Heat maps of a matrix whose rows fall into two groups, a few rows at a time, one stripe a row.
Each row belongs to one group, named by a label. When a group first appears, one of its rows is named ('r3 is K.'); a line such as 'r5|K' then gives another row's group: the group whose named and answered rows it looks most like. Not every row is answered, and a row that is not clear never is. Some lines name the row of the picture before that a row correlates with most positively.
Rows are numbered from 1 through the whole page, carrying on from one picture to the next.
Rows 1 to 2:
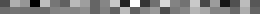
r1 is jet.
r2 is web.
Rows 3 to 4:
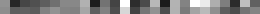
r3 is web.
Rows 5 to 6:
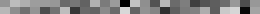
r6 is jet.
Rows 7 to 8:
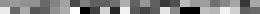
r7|jet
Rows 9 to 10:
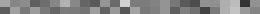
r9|jet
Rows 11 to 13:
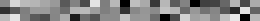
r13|jet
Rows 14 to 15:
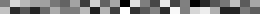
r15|web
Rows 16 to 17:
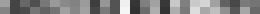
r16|web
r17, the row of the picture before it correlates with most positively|15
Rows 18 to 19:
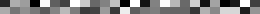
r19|jet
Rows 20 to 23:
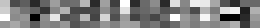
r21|jet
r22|web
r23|jet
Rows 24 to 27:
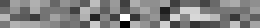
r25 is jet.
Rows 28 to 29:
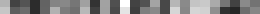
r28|web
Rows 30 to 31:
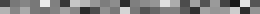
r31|jet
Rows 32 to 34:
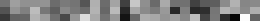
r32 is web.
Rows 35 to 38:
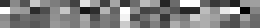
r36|jet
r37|web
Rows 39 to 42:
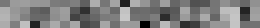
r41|jet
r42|jet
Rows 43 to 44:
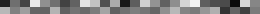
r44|web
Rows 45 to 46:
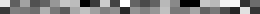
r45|jet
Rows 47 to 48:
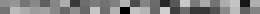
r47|jet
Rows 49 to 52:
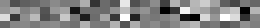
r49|web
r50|jet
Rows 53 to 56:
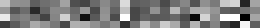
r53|jet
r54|web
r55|jet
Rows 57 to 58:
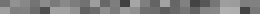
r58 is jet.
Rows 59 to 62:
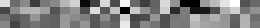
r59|jet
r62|web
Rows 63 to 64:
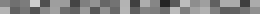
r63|jet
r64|web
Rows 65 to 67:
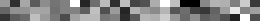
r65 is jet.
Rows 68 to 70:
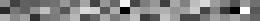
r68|web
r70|jet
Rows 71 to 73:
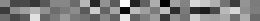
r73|web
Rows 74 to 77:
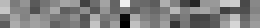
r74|jet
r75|web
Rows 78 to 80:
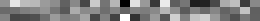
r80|web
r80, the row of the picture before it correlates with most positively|75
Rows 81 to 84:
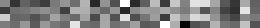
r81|web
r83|web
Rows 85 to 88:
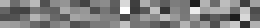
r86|web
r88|jet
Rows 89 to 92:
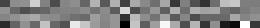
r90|web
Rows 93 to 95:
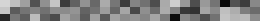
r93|web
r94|jet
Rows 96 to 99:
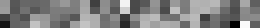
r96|web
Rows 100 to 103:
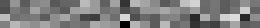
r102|jet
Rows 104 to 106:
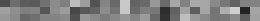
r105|jet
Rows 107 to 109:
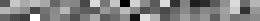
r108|jet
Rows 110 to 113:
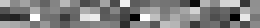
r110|jet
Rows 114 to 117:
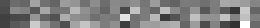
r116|web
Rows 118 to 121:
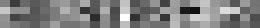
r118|web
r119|jet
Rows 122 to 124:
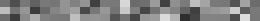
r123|jet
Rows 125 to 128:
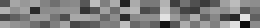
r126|jet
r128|jet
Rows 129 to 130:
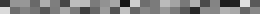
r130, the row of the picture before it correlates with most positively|126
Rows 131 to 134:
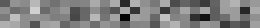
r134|web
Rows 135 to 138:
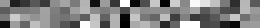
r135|web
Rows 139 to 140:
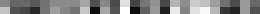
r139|web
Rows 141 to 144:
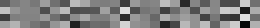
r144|jet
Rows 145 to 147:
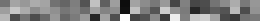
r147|web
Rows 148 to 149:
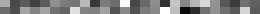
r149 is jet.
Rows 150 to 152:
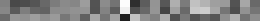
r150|web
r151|web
